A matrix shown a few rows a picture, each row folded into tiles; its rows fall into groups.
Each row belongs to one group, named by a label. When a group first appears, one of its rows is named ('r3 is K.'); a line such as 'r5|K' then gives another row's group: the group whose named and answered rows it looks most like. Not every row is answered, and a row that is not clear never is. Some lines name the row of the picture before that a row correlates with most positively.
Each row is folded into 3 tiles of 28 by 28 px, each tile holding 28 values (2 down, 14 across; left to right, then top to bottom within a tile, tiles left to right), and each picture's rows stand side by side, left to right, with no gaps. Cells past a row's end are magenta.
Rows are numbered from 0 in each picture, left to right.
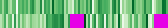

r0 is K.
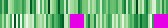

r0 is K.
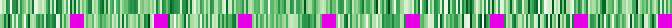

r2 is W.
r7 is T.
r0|T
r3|K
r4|K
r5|W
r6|T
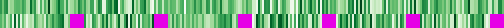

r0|K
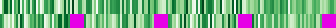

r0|W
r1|W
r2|W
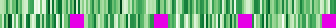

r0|T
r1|T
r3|K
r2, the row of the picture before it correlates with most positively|1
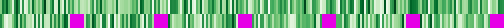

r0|W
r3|K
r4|T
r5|K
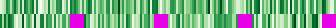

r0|T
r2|K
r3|W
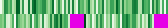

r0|W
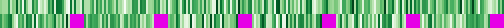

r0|T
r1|T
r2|T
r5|K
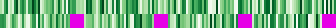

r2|T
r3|T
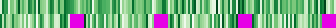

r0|W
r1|K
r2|T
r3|W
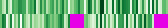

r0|K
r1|W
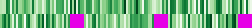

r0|T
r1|K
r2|W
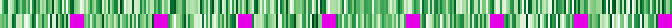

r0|W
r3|W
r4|K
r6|T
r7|T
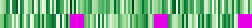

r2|W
